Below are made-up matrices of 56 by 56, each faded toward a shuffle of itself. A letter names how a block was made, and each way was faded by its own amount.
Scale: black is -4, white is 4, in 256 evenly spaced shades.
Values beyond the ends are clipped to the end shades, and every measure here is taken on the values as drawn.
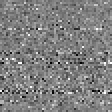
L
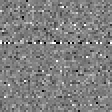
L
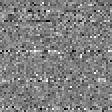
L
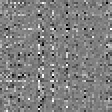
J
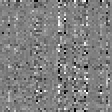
J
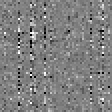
J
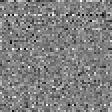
L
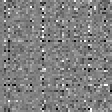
J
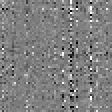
J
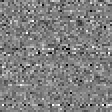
L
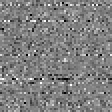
L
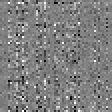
J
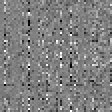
J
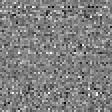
L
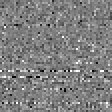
L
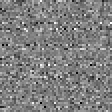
L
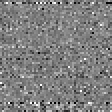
L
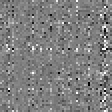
J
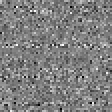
L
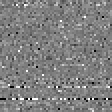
L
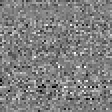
L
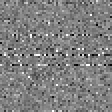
L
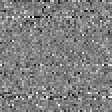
L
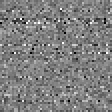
L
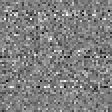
L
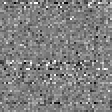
L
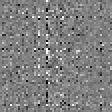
J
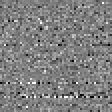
L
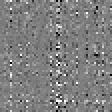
J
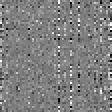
J
